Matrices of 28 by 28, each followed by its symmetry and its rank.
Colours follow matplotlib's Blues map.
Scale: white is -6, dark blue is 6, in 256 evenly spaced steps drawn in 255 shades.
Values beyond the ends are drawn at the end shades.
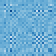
symmetric, rank three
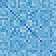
symmetric, rank five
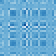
symmetric, rank two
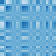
symmetric, rank one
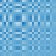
symmetric, rank one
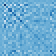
symmetric, rank five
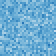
neither, full rank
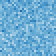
neither, full rank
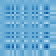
symmetric, rank one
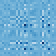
symmetric, rank two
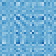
symmetric, rank two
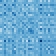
symmetric, rank three
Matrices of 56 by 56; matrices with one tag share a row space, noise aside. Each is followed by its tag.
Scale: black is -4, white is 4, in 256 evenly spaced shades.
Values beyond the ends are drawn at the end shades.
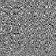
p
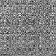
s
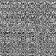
s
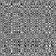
p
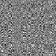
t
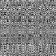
s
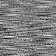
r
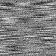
r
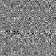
p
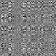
t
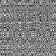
s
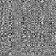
t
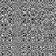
t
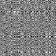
p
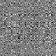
p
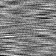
r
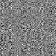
t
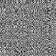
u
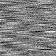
r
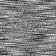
r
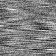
r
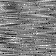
r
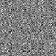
t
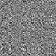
t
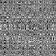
s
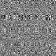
p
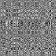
p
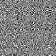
u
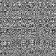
s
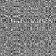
p
